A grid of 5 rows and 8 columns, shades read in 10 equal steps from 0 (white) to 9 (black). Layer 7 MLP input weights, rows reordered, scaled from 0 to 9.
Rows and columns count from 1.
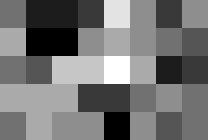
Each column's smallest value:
3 3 2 2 0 3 4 4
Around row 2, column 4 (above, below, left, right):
7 2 9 3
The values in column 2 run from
3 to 9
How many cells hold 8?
3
